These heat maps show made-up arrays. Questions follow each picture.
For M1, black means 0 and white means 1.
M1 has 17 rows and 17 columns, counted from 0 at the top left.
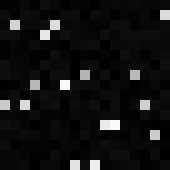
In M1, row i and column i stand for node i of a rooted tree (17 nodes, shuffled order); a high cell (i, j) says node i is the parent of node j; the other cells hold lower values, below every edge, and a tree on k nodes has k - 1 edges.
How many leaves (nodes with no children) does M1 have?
8
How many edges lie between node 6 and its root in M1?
7
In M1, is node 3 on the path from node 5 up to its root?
no
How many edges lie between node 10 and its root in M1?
1
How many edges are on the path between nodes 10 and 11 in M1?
2
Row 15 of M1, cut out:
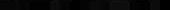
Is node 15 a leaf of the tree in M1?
yes
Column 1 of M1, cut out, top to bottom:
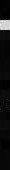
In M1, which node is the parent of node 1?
2
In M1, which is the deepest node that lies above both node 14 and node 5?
10
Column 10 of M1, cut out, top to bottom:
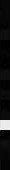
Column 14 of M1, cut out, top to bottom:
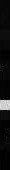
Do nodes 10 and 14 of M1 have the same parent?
no
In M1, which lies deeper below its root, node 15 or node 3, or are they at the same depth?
the same depth
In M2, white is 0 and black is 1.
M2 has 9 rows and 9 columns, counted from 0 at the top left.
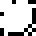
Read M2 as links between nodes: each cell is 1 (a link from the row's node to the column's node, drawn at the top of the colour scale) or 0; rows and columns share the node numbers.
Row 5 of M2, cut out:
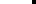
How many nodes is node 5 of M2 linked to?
1
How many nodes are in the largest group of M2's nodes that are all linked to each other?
3
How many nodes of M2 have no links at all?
1
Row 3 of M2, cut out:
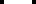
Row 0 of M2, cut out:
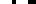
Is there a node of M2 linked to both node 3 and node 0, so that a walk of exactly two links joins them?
yes
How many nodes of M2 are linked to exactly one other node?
4
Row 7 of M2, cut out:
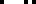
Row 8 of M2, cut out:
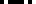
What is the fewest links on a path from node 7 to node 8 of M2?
1
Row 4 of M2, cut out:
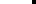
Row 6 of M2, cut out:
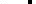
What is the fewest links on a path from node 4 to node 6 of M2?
3
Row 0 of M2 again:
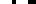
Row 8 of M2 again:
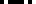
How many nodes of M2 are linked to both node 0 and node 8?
2
